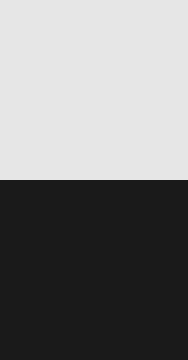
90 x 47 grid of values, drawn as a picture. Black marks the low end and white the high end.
It is made of 2 by 1 panels. Panel 1,1: very high, flat. Panel 2,1: very low, flat.
